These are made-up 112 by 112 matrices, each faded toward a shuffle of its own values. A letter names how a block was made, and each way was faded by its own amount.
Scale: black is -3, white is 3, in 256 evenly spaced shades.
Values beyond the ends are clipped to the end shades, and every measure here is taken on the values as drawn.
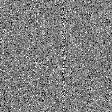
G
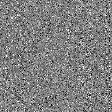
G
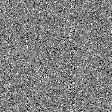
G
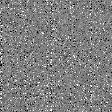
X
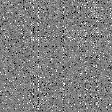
X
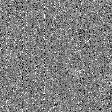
G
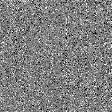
G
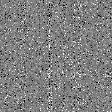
X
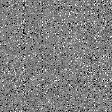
X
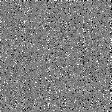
X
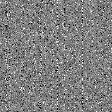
G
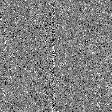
G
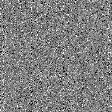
G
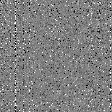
X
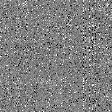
X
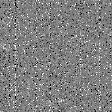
X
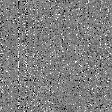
X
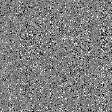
X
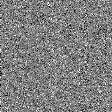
G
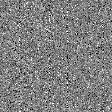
G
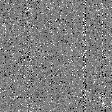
X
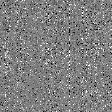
X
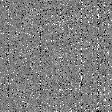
X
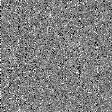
G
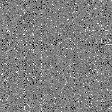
X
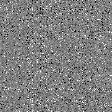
X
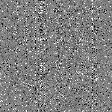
X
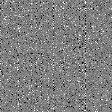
X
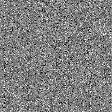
G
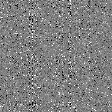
X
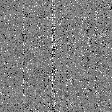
X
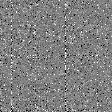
X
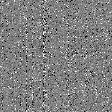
X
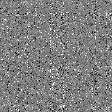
X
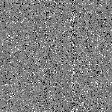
X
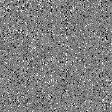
X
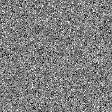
G
